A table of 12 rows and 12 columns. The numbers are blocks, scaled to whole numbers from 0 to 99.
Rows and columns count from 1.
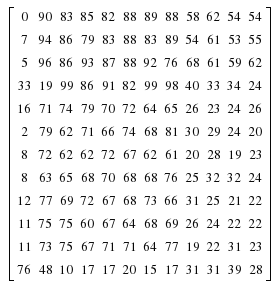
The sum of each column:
189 857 846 839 843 850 845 863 428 431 412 383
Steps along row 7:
up down same up down down down down up down up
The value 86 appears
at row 2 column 3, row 3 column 3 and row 4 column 4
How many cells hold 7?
1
